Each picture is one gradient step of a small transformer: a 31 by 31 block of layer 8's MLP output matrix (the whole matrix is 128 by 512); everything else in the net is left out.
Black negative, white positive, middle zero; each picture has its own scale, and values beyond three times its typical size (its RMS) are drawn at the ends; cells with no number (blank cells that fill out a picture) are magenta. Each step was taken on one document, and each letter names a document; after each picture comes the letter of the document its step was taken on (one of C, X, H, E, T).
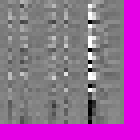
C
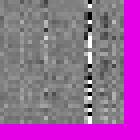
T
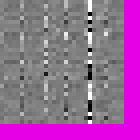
T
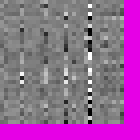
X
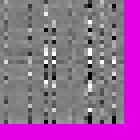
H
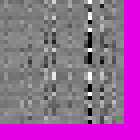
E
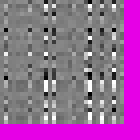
H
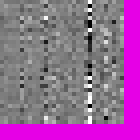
T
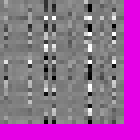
H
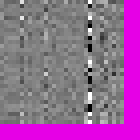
T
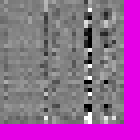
T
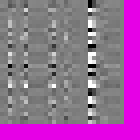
C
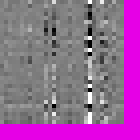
E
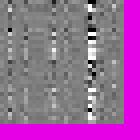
C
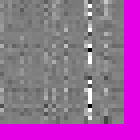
X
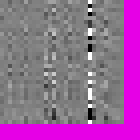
E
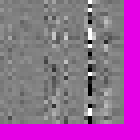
E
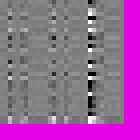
C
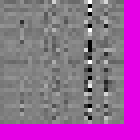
T
